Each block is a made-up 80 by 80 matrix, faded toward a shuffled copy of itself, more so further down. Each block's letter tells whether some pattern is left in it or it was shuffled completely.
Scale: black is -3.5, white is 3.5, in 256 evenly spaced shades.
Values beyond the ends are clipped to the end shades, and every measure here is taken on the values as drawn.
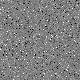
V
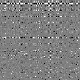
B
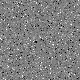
V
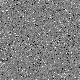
V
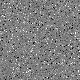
V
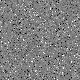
V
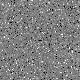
V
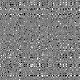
B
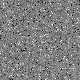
V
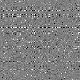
B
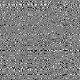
B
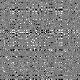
B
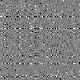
B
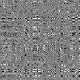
B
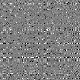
B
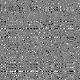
B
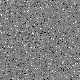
V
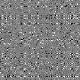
B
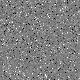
V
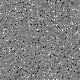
V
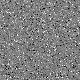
V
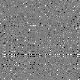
B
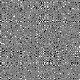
B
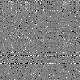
B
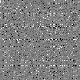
B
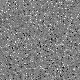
V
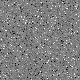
V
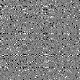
B
